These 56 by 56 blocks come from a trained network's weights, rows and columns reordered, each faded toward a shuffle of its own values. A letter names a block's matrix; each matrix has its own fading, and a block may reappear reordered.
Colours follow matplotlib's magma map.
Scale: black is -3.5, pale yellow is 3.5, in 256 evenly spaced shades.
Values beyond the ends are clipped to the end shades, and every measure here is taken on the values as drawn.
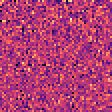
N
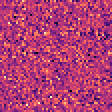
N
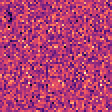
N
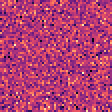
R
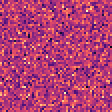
R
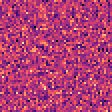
N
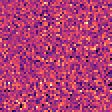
N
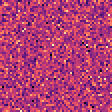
R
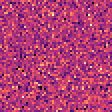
R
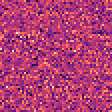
N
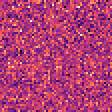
N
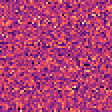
N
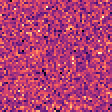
R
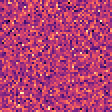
R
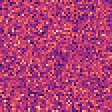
R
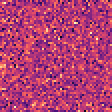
N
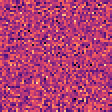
N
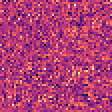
N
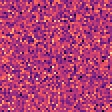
R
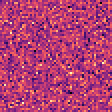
R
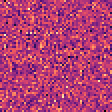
N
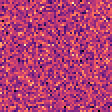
N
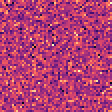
R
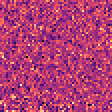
R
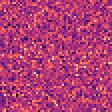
R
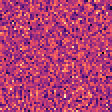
N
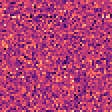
N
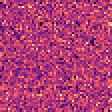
R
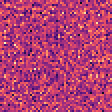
N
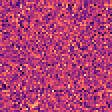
N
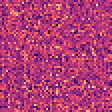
N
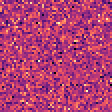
R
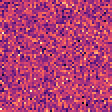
N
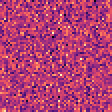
N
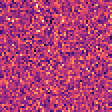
N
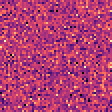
R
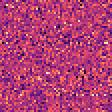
N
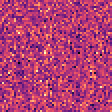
N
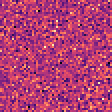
R
